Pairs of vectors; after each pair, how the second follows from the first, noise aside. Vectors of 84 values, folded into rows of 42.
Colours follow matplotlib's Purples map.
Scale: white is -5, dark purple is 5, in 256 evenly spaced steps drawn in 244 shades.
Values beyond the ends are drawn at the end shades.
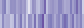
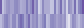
wrapped around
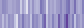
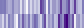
scaled up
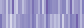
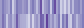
wrapped around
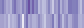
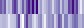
scaled up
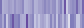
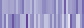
copied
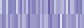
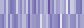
copied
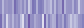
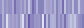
copied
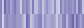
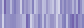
copied
